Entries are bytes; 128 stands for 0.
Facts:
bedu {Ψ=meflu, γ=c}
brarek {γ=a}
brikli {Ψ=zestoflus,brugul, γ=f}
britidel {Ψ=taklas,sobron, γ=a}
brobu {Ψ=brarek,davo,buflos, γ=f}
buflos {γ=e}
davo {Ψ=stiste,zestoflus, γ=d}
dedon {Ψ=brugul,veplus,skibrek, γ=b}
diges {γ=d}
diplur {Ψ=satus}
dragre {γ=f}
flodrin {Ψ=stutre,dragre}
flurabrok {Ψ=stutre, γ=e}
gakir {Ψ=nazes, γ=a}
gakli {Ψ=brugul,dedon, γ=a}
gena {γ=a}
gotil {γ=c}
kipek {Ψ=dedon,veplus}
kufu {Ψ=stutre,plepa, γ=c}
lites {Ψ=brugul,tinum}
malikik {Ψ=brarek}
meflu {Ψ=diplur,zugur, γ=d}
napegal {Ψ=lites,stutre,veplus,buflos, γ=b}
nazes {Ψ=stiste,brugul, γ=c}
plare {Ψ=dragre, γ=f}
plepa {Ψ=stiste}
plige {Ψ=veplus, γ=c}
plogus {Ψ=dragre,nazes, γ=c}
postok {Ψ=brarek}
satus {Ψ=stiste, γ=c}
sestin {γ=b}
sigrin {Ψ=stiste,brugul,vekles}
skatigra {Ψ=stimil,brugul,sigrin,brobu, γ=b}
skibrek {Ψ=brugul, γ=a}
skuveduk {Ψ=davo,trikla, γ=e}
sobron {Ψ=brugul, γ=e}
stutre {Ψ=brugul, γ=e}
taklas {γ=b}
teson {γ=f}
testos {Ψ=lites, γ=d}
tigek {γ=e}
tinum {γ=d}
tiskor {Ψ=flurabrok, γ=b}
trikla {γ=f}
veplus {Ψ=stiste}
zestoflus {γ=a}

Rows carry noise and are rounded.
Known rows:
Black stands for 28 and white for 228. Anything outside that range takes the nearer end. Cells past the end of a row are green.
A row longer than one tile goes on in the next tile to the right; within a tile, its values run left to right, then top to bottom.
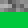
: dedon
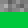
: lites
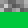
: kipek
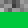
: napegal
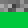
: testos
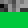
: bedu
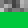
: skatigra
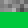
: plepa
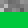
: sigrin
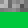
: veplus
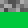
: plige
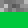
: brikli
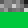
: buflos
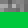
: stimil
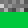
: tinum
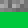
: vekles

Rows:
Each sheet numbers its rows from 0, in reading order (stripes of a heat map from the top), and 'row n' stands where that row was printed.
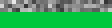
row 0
zestoflus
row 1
brobu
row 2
gotil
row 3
sobron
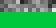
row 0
tigek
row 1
flurabrok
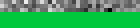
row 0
skibrek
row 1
gena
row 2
davo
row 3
meflu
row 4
tiskor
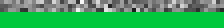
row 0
diplur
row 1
gakir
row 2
britidel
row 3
brarek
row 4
skuveduk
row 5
diges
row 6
stiste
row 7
zugur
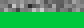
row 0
trikla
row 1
plare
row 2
sestin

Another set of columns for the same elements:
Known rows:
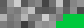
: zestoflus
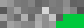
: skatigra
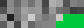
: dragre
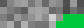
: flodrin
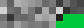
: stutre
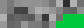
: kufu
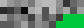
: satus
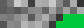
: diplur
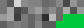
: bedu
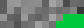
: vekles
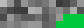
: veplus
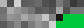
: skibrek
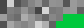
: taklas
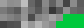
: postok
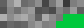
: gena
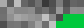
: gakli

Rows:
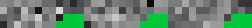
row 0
sobron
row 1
britidel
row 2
brugul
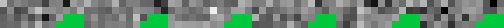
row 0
plige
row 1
sigrin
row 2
napegal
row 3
gotil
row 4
brobu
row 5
nazes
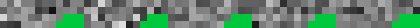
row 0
brarek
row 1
meflu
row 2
brikli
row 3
gakir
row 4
plepa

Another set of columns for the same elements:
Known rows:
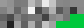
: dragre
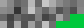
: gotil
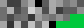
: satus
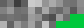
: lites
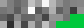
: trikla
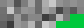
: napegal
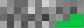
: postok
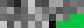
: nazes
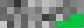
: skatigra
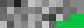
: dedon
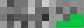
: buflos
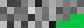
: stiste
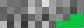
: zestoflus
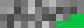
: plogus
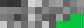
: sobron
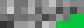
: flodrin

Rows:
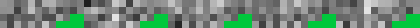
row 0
bedu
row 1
stutre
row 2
meflu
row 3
britidel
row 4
brikli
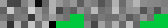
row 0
plepa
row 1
kipek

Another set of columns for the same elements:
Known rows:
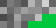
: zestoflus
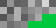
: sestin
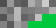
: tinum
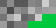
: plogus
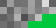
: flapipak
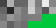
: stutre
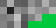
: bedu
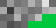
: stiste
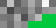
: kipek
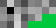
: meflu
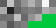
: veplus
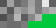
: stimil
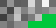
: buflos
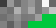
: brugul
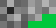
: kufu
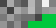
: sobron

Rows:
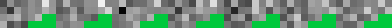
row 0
nazes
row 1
lites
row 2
diplur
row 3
skuveduk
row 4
flurabrok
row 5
testos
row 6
flodrin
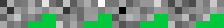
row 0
skatigra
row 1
dedon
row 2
satus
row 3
gakir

